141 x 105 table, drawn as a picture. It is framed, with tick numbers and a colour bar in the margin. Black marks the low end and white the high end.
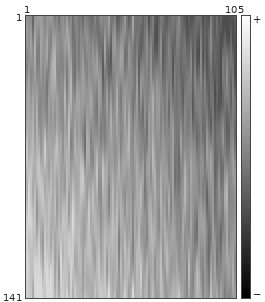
Average level on the scale: 60%. Slope: up to the bottom left. Histogram: bell-shaped. Mirror symmetry: none. Grain: streaks running down. Ninth with the highest average: bottom left. Ninth with the lowest average: top right.
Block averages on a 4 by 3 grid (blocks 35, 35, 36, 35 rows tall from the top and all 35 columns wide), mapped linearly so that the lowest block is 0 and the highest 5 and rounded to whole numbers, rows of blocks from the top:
210 / 321 / 432 / 543
